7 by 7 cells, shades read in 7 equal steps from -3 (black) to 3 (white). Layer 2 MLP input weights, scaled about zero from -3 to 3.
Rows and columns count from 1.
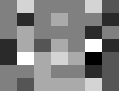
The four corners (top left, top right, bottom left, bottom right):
0 -1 0 -1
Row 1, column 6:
2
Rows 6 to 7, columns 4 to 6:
0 0 -2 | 1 1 2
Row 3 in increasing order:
-2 0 0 0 0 0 1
